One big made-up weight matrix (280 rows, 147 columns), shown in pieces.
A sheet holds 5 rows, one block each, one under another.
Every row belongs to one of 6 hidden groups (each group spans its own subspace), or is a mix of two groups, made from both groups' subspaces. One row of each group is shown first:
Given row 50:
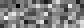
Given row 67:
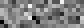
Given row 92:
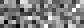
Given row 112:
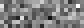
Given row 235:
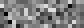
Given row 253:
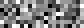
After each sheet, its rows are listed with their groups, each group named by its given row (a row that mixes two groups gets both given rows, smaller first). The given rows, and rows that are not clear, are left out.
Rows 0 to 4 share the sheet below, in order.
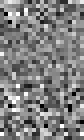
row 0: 235
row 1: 235
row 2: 67 and 112
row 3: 92 and 235
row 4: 112
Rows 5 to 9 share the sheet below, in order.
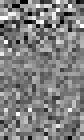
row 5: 50
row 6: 235
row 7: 112
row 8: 253
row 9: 253
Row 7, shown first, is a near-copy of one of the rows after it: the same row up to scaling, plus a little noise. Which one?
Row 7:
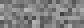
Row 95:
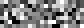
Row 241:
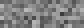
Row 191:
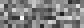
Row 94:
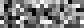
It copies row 241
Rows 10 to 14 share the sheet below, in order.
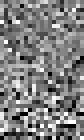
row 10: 112
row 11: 235
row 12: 92
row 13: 253
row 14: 50
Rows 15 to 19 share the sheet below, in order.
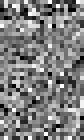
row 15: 50
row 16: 92
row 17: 92
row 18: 50 and 67
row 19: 253
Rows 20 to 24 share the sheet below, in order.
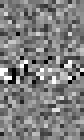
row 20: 235
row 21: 50
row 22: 235
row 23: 112
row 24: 112
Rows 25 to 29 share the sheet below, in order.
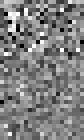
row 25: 235
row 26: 67
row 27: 235
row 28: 50
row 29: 235
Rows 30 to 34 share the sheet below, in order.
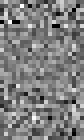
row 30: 112
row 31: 67 and 253
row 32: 67
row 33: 67
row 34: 253
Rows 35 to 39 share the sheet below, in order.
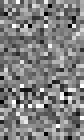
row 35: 253
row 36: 92
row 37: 112
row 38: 50 and 67
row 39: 253
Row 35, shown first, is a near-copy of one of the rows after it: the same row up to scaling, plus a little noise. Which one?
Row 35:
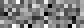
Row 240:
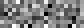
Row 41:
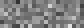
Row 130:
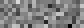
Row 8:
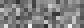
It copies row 240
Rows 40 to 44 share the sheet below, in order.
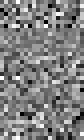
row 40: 253
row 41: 253
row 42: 112
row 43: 253
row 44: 92
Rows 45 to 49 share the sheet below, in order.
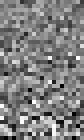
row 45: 92
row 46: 235
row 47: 50
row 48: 67
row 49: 235 and 253
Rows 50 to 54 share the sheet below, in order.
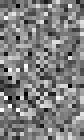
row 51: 253
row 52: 235
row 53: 235
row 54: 92
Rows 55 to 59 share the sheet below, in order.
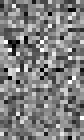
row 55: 50
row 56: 235
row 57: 235 and 253
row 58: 50
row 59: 253
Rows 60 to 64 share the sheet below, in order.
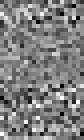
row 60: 67
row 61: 112
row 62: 235
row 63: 67
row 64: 67
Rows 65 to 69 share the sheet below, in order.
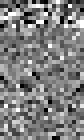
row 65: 50
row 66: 92
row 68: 92
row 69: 112
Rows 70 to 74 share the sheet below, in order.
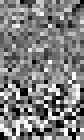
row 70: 92
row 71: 67
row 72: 253
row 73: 253
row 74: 67
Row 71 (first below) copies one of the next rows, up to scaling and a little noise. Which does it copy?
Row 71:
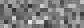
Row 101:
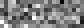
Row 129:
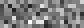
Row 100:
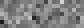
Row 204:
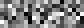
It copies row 129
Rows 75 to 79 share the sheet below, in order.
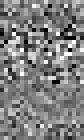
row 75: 253
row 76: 50
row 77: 112
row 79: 50 and 67
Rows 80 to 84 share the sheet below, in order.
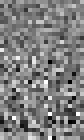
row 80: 67
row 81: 112
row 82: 253
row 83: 50
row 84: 50
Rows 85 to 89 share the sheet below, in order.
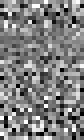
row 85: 253
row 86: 92
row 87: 112
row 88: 253
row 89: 67
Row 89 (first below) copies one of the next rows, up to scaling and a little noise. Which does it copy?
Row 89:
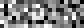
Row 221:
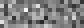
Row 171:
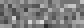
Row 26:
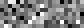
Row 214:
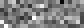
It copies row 221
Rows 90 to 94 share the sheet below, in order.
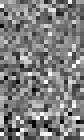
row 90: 235
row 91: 253
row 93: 253
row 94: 112
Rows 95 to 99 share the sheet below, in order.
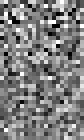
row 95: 112
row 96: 253
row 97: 112
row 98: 92
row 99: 50
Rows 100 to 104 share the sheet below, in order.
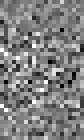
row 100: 67
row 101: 67
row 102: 253
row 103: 67
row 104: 67 and 253
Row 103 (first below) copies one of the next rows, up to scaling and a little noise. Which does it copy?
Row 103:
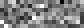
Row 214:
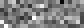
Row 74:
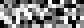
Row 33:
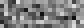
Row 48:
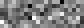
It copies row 214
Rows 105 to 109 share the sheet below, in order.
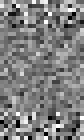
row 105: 50
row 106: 92
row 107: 112
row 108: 235
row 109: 253
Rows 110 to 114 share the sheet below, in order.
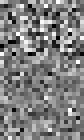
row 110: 112
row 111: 50
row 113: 253
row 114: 112
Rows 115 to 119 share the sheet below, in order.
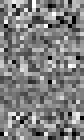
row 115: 253
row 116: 112 and 253
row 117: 50
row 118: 67
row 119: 253
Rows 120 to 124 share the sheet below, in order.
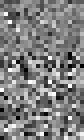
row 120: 235
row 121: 253
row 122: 50
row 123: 235
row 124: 50
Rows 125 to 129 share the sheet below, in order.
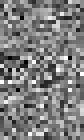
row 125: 112
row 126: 50
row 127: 235
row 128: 50
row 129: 67
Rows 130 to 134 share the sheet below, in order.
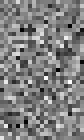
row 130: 253
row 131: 92
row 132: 253
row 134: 235
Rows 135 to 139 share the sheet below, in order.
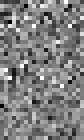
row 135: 235
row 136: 253
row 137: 235
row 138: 67
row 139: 253
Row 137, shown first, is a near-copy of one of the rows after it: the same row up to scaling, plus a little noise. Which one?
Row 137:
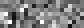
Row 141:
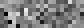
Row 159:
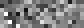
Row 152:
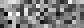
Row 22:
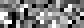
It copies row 22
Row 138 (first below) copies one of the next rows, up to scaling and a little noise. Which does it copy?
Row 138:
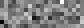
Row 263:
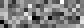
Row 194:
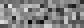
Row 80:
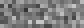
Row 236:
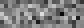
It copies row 263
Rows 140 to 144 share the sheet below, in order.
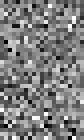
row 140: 253
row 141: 235
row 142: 112
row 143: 235
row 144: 253
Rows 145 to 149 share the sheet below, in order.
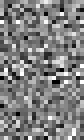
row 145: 112
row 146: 67
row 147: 112
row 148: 67
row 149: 253
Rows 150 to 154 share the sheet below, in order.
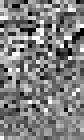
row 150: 50
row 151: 92
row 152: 235
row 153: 92
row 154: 235
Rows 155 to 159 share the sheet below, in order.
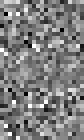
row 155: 235
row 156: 67
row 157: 50 and 253
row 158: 67
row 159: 235
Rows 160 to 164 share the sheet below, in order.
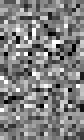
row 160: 92
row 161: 253
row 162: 67
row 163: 50
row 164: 50
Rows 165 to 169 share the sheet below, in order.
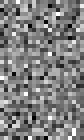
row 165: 253
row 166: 50
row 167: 67
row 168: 50 and 67
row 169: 253
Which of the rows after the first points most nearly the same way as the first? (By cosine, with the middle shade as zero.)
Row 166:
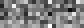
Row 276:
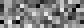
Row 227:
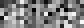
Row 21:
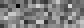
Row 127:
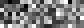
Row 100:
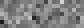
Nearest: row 227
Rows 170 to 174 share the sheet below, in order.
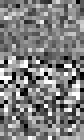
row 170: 50
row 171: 67
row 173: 253
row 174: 50
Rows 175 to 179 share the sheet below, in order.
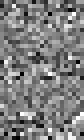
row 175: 50
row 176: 92 and 235
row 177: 112
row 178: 67
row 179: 92
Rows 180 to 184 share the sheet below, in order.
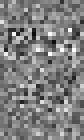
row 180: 67
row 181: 253
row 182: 67 and 253
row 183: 92
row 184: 253
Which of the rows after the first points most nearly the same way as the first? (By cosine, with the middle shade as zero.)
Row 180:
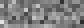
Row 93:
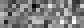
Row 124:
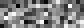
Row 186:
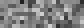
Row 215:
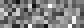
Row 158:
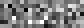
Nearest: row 186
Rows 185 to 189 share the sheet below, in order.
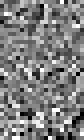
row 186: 92
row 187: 67
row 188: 112
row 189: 92
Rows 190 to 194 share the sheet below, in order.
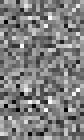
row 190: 92
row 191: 112
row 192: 92 and 112
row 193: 92
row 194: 67
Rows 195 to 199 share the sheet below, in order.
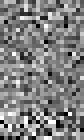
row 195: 92
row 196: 253
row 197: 92
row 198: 92
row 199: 235
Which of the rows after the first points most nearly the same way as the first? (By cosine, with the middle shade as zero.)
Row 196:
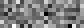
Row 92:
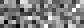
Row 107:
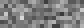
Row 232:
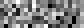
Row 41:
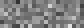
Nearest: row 232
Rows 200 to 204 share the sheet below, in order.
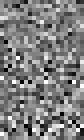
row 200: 50
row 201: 235
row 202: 253
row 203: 92
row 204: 67
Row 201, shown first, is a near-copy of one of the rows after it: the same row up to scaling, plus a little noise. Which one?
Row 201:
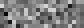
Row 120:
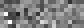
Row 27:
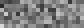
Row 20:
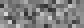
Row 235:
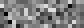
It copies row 235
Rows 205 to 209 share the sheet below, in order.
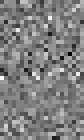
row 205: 92
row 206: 253
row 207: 67
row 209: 112
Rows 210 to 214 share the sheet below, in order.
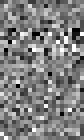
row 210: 112
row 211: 253
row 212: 92
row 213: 253
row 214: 67
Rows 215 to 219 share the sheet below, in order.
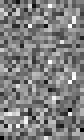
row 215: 253
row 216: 112
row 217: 253
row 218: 253
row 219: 235
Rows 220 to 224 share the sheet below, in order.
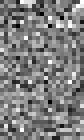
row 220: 92
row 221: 67
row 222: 253
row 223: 92
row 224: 112
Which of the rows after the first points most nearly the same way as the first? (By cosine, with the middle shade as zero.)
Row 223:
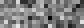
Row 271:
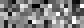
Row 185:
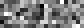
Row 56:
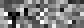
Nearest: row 56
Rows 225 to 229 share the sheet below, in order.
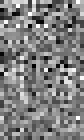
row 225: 50 and 253
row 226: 235
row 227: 50
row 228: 50
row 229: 112
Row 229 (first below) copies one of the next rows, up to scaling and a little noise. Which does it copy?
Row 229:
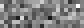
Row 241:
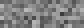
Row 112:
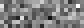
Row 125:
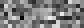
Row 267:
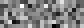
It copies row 112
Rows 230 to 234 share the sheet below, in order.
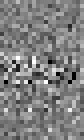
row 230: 253
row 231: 235
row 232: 253
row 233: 253
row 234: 92
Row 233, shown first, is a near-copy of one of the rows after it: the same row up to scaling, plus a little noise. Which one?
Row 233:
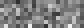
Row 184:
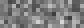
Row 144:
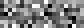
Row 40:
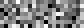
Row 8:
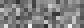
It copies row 8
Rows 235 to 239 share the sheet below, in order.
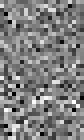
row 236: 67
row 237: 112
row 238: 67 and 253
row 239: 235
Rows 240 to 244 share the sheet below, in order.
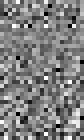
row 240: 253
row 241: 112
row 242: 253
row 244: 253
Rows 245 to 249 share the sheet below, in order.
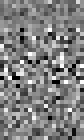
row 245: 50
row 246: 50
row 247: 112
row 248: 253
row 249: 253
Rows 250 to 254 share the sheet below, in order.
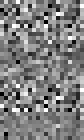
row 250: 253
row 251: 50
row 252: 50
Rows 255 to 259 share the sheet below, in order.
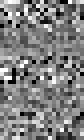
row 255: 235
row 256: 50
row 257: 235
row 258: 50 and 253
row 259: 92
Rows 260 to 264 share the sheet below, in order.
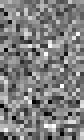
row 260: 235
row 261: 92
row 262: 67 and 253
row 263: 67
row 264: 50 and 253
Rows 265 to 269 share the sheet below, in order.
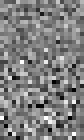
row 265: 67 and 92
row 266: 50 and 253
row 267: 112
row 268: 67
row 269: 235
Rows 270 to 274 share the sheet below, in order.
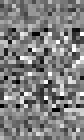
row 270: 50
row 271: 253
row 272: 92
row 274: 67
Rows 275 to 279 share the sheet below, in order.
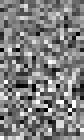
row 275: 92 and 253
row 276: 112
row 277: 253
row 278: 92 and 253
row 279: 235
